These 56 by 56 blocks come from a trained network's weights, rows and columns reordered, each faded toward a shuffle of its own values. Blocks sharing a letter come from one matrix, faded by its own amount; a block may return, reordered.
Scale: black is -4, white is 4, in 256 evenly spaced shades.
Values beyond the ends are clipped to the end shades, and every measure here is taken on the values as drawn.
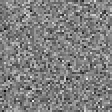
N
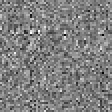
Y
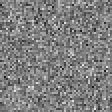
N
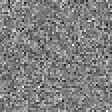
N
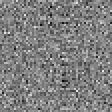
Y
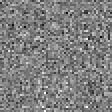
Y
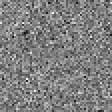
N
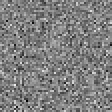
Y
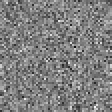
Y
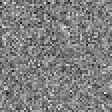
N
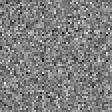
N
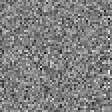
Y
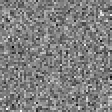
N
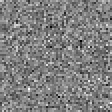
N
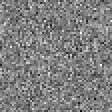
N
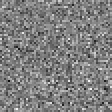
N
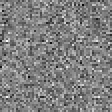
Y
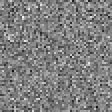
Y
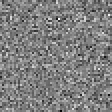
N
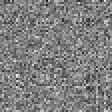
Y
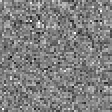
Y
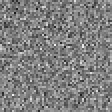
N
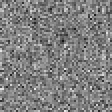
Y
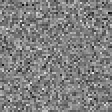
N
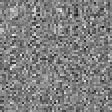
Y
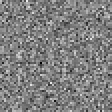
N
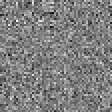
Y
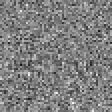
Y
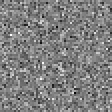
N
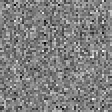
Y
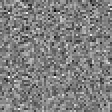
Y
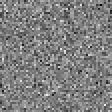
N
